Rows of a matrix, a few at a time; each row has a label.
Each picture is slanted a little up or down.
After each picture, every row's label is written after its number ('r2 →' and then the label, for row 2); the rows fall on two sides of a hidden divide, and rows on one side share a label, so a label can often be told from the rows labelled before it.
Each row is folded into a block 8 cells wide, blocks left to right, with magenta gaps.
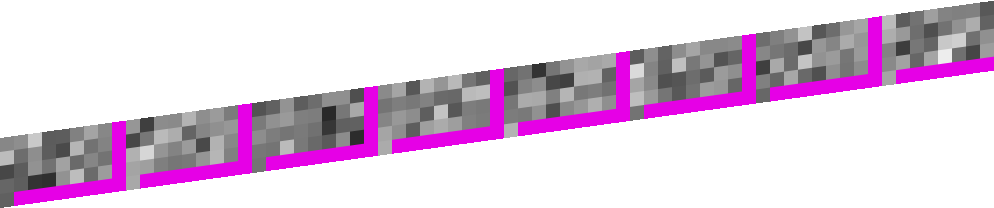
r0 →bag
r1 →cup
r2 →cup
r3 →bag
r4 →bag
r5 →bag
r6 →bag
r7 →bag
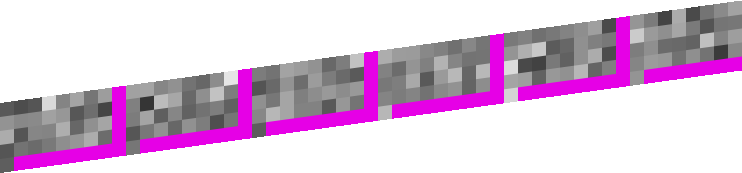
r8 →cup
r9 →bag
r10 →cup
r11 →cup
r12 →bag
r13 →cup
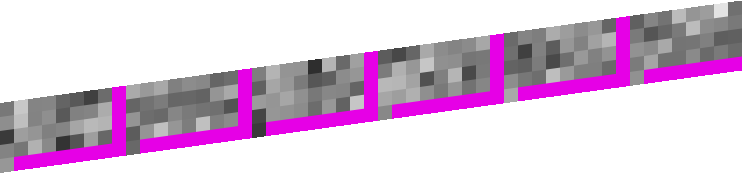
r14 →cup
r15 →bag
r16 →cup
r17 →cup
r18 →bag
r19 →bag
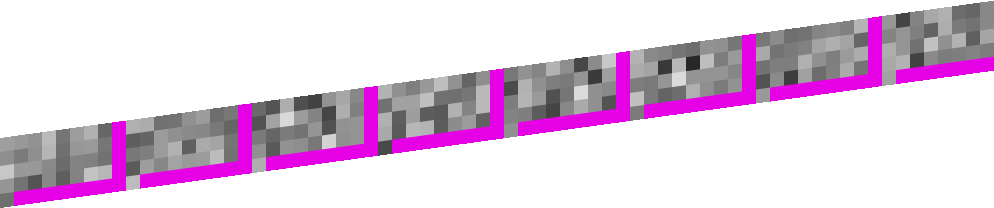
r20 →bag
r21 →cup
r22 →cup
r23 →cup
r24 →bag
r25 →bag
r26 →bag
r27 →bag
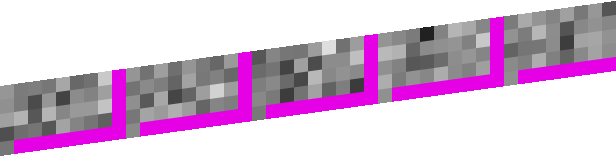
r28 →bag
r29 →cup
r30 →bag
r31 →bag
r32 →cup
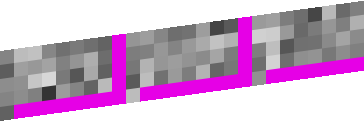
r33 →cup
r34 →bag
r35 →bag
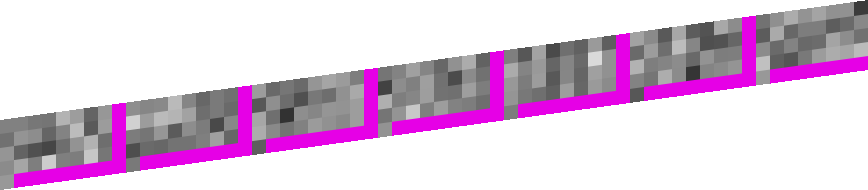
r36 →bag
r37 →cup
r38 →bag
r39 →cup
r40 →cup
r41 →cup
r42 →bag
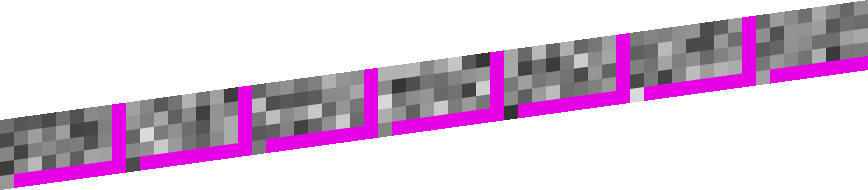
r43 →cup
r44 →cup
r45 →bag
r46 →bag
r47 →bag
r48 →cup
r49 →cup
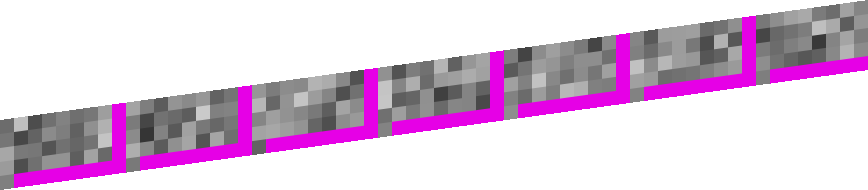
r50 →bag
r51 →bag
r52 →cup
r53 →bag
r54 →cup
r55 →cup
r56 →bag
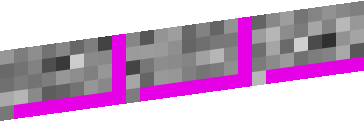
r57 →bag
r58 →cup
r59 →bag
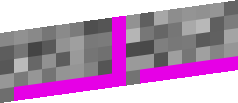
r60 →bag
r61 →bag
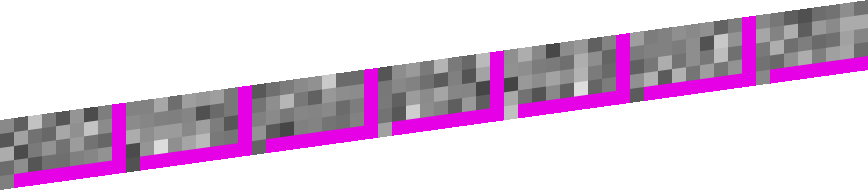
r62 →bag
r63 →cup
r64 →bag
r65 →cup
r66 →bag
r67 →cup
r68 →bag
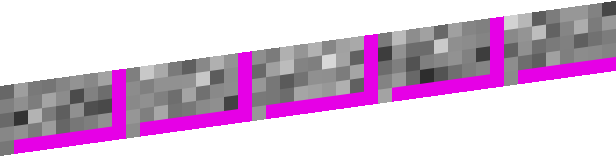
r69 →cup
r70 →bag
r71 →bag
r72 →bag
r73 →bag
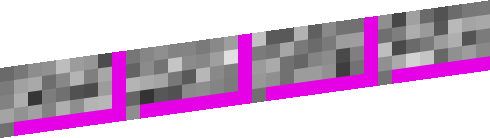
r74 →bag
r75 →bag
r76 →bag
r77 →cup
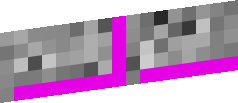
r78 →bag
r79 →bag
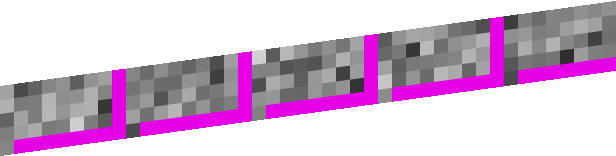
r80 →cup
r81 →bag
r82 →bag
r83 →bag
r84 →bag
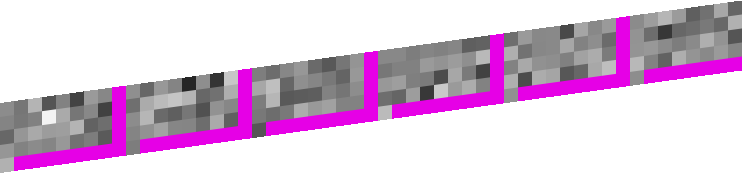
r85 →cup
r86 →cup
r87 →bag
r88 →bag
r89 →cup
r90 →bag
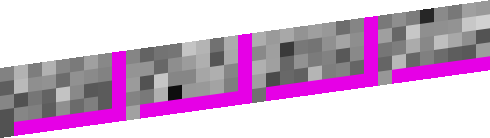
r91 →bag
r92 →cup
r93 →bag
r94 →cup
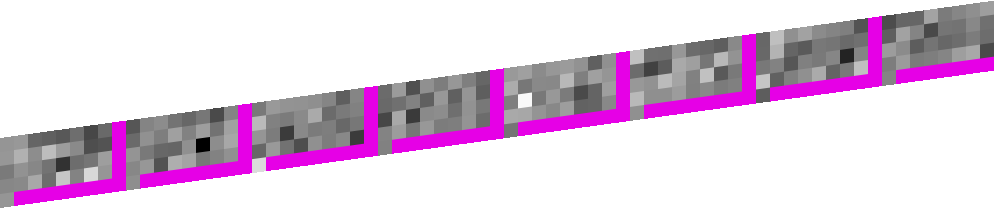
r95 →cup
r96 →bag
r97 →bag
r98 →bag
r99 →bag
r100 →cup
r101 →bag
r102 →bag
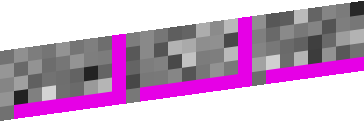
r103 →bag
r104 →cup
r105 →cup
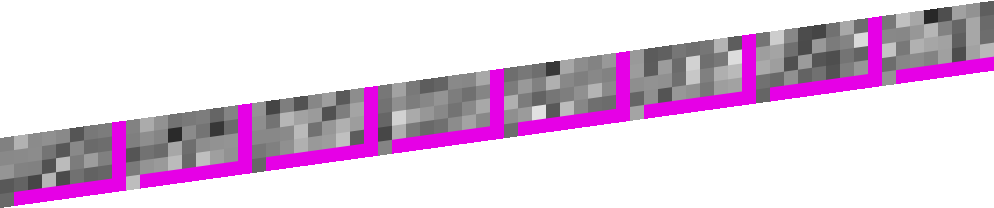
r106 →bag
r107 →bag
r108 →cup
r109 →cup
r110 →cup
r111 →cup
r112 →bag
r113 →cup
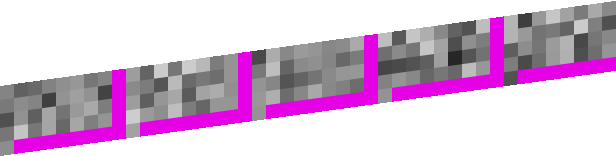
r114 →bag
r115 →cup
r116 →bag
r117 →cup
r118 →bag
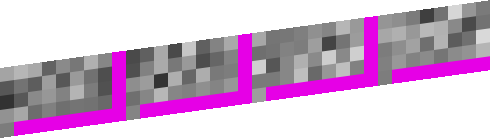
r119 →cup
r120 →cup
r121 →cup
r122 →cup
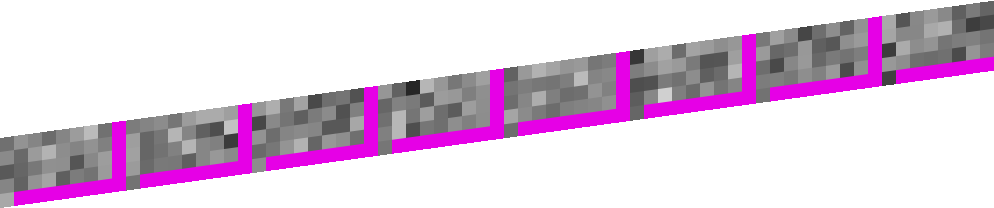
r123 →cup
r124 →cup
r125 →bag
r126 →bag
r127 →bag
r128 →cup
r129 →cup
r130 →cup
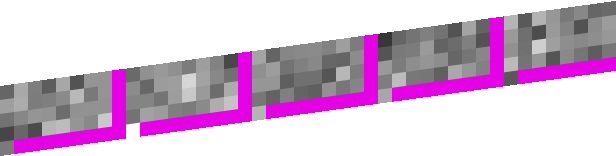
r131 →bag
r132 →cup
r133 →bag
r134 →cup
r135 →cup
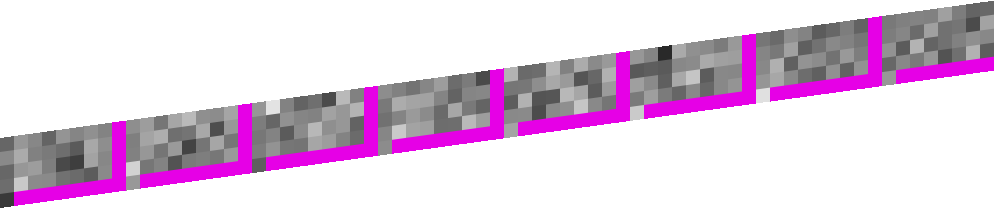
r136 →cup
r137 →bag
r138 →bag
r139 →cup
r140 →bag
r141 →bag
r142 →bag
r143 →cup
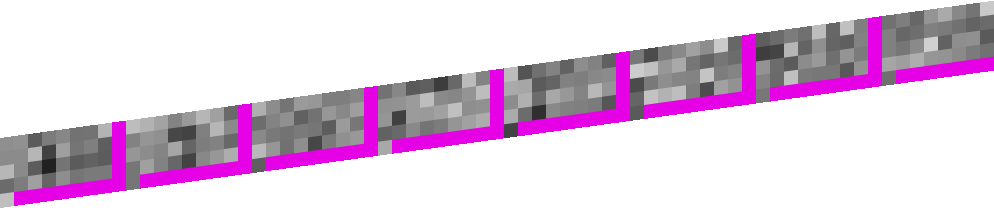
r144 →bag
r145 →bag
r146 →bag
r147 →cup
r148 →bag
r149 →cup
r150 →cup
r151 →cup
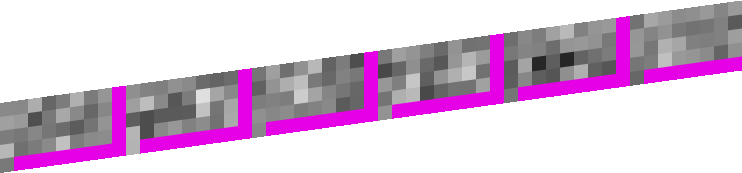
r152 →bag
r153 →bag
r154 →cup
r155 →cup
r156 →bag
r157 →cup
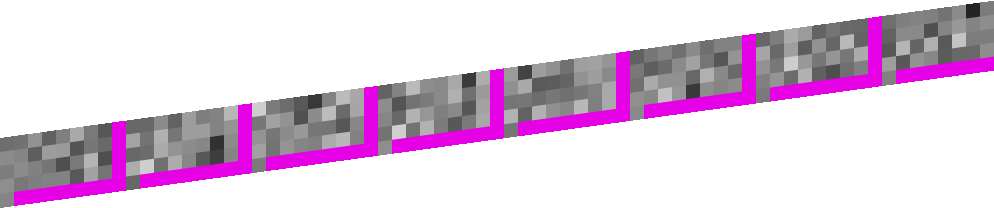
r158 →cup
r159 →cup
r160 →bag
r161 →cup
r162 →bag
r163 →cup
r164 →cup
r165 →bag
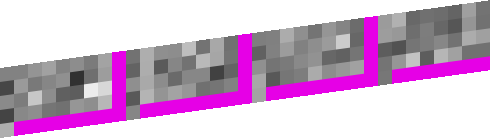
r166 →cup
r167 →bag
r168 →bag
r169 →cup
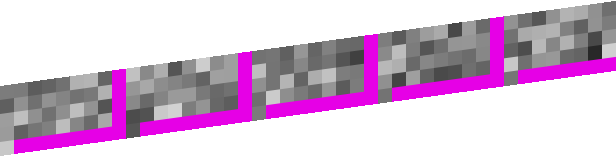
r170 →bag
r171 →cup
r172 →cup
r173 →bag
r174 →cup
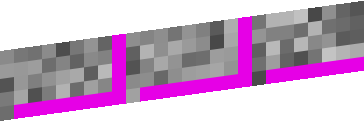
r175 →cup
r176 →cup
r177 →bag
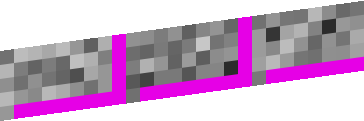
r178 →bag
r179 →bag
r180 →cup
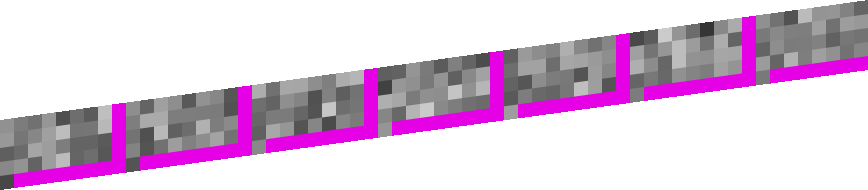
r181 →cup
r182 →cup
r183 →cup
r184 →cup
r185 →bag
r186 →cup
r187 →bag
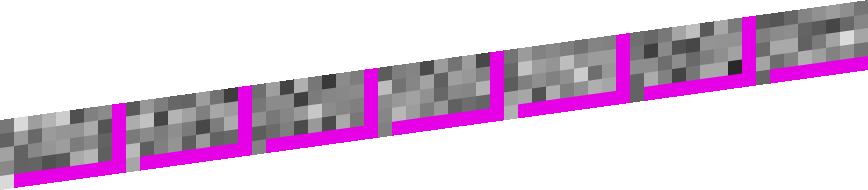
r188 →bag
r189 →bag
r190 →bag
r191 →cup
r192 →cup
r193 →bag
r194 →cup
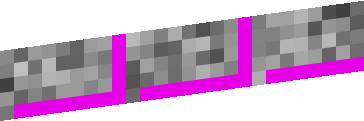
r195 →cup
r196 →bag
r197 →cup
